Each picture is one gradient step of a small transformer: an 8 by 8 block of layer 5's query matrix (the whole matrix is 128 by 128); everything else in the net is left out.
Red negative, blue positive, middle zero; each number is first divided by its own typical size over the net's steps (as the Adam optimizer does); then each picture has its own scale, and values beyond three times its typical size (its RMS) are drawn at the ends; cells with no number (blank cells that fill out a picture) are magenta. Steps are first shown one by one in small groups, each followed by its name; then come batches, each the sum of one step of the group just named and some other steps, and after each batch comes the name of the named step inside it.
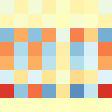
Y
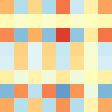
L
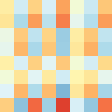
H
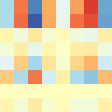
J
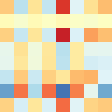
L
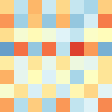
H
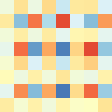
H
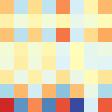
L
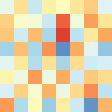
J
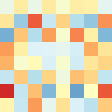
Y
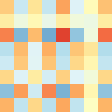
L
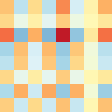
L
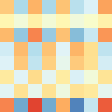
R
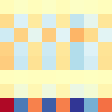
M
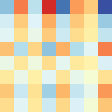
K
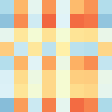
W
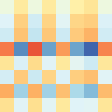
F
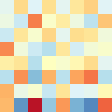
F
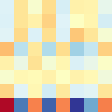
M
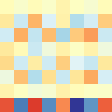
M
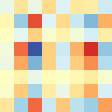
K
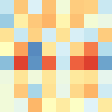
W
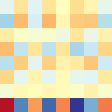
M
